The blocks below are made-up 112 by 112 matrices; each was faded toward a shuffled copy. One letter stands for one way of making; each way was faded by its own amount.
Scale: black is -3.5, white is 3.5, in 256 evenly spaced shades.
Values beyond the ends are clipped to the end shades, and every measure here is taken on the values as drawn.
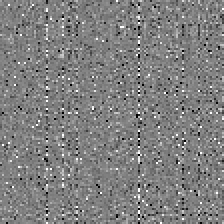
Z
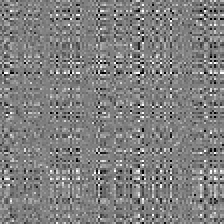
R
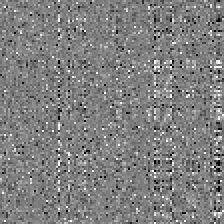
Z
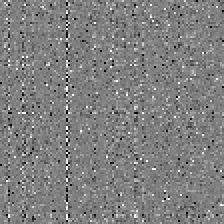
Z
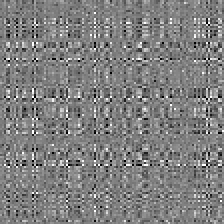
R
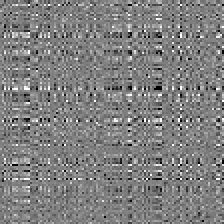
R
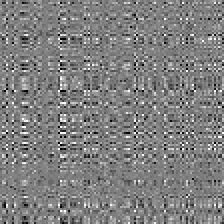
R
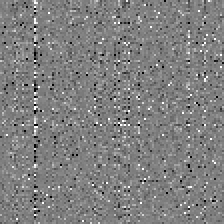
Z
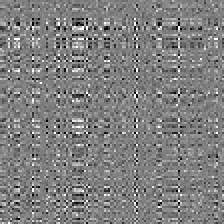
R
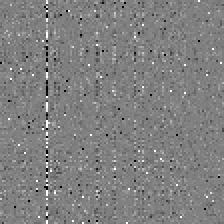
Z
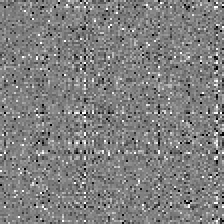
Z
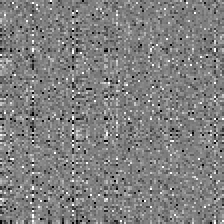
Z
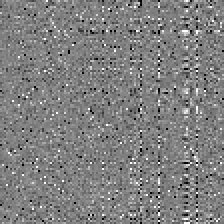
Z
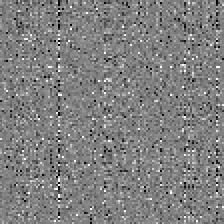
Z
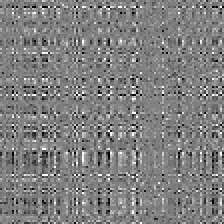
R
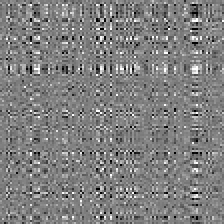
R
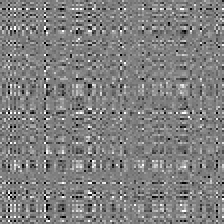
R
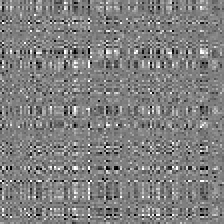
R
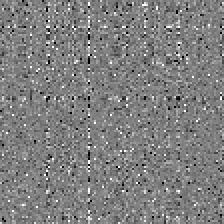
Z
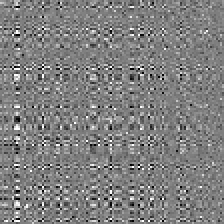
R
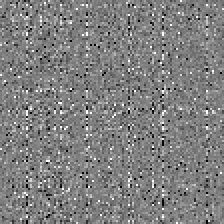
Z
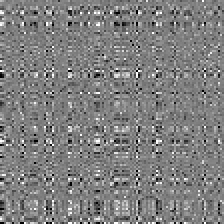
R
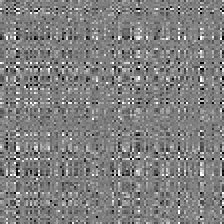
R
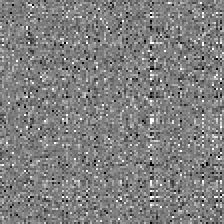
Z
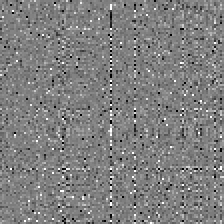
Z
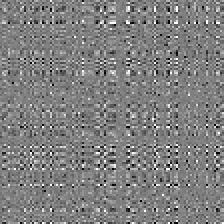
R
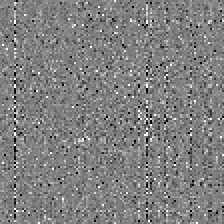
Z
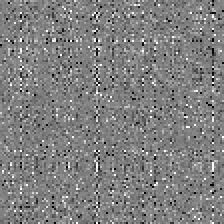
Z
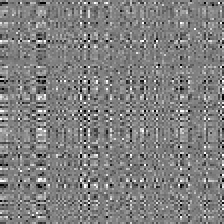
R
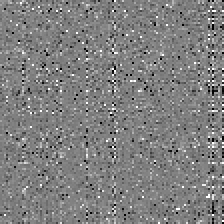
Z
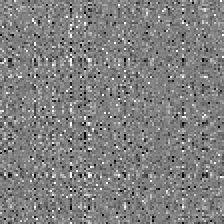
Z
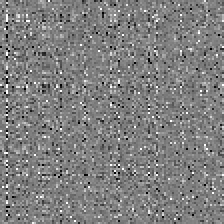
Z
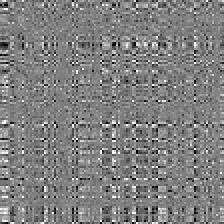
R
